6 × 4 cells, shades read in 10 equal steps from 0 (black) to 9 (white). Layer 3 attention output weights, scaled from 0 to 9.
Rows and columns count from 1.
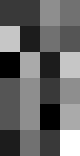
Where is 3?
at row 2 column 4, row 4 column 1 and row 5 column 1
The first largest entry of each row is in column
3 1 4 2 4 4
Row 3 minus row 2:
-7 5 -3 4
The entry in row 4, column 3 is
2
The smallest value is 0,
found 2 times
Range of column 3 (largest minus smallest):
5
